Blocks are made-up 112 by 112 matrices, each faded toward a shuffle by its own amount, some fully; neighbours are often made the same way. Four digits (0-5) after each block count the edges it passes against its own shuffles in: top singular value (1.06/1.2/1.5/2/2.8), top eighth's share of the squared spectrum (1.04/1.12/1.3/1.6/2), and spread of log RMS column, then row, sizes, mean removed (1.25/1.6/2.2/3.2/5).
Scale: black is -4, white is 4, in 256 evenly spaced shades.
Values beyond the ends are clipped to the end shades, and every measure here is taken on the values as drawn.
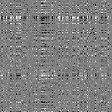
5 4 3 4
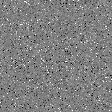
3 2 0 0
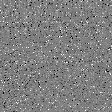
3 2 0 1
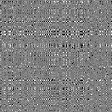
5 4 3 3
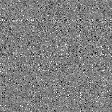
3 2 2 2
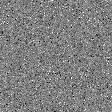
0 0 0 0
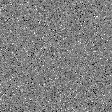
0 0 1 0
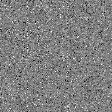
1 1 2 0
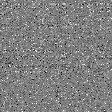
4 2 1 1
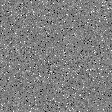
2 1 0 0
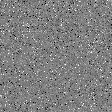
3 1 0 0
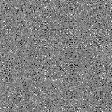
4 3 2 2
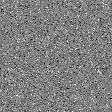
2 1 0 0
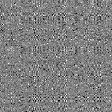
5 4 3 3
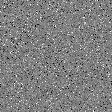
0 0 0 0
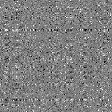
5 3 2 2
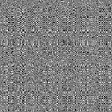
5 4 3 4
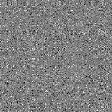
4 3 2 2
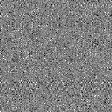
4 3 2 2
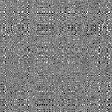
5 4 3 3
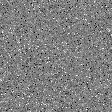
1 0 0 0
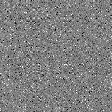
4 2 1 1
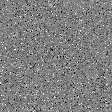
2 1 0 0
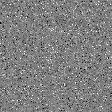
3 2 0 1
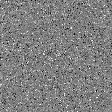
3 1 0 0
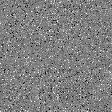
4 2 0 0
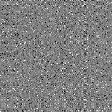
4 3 2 2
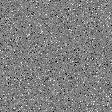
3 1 0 0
